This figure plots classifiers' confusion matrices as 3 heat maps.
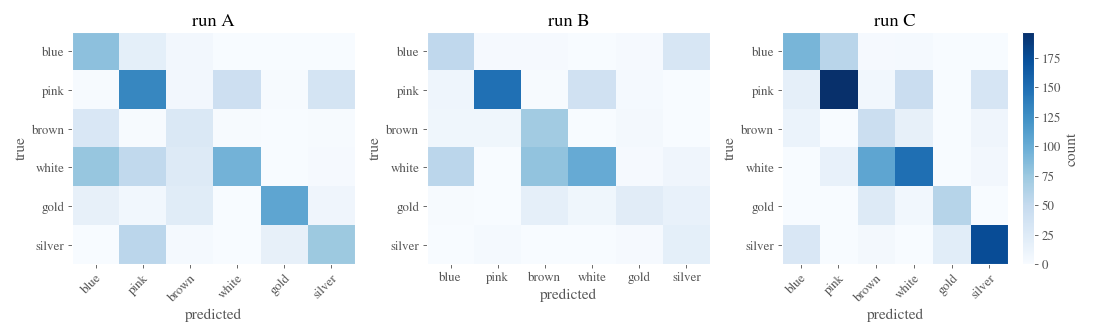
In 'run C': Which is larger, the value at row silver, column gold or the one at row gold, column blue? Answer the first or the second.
the first
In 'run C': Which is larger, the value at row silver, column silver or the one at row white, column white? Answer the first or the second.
the first
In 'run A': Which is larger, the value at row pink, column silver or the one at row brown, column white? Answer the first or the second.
the first
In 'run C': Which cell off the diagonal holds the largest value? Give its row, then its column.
white, brown
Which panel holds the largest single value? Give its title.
run C
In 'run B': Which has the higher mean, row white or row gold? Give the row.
white
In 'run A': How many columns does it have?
6
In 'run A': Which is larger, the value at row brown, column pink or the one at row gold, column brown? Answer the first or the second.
the second
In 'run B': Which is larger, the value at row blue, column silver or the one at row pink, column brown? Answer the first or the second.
the first
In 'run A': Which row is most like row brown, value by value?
blue
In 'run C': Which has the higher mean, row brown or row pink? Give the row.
pink
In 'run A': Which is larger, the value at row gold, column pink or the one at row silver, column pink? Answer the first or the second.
the second
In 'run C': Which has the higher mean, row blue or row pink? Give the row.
pink
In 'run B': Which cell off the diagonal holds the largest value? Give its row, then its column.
white, brown
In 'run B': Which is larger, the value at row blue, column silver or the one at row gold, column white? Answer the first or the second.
the first
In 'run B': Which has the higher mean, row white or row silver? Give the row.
white
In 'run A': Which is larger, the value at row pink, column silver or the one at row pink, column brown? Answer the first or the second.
the first
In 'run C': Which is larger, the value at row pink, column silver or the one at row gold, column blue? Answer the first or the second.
the first
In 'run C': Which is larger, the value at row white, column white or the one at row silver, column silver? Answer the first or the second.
the second
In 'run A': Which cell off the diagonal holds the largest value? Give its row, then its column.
white, blue
